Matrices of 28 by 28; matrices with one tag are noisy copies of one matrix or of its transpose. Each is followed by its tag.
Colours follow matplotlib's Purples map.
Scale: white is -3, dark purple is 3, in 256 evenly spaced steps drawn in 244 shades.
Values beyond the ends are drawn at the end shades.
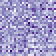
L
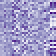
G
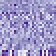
G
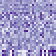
G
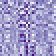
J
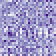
L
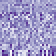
G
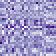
J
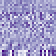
G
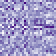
J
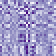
J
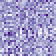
L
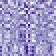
J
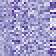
G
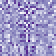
J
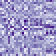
J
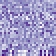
G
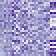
G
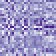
J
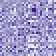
L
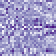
J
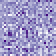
L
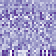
G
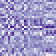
J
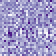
L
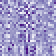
J
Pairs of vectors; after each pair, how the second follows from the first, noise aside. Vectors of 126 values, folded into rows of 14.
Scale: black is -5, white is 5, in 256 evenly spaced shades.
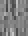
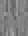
shrunk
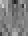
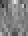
negated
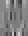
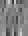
reversed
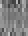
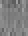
shrunk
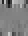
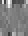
negated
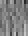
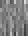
negated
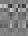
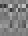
negated
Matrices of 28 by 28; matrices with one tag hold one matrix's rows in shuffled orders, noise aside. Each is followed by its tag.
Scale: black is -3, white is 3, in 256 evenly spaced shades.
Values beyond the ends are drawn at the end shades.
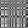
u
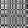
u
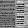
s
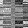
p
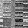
p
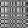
u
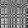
u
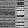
s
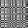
u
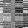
p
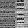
s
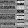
s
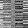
p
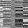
p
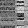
s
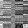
p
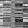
p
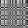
u
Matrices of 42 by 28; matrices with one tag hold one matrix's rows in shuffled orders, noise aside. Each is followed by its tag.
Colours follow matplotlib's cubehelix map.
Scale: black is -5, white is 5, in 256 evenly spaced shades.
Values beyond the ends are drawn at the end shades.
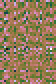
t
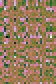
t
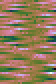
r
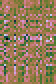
t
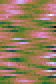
r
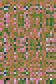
t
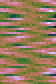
r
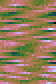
r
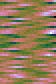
r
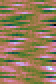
r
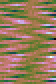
r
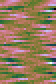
r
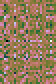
t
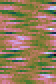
r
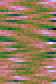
r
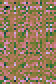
t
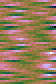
r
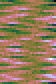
r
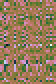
t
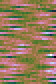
r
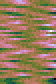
r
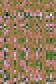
t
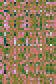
t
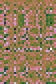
t
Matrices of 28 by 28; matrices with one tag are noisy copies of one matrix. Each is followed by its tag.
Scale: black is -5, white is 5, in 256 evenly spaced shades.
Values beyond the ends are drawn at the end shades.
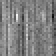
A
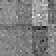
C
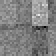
C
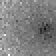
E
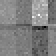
C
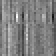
A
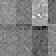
C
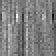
A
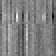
A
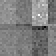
C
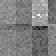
C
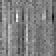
A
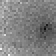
E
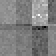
C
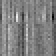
A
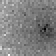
E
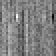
A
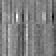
A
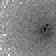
E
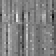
A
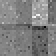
C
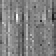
A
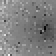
E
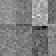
C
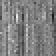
A
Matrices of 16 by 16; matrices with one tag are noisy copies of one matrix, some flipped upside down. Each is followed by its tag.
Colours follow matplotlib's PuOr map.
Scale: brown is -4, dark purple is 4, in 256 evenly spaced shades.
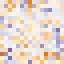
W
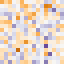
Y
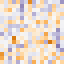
W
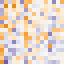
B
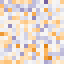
Y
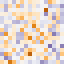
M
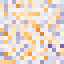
M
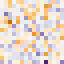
Y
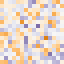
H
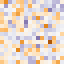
H
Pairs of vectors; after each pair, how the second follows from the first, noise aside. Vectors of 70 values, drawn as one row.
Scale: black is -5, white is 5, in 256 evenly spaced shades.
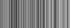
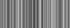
shuffled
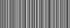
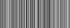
sign-scrambled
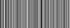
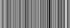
shuffled
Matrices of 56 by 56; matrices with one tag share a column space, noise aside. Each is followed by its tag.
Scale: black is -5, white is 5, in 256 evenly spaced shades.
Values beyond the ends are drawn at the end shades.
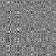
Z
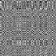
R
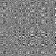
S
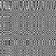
R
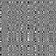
Z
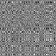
Z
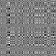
S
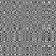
Z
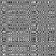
Z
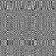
R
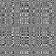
S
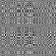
S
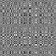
S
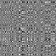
Z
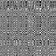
R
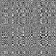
S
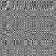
R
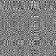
R
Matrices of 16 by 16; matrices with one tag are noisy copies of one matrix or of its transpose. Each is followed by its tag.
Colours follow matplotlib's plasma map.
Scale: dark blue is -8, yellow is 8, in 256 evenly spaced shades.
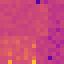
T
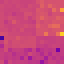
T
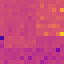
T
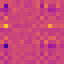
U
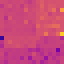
T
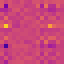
U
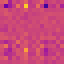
U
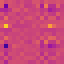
U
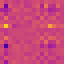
U
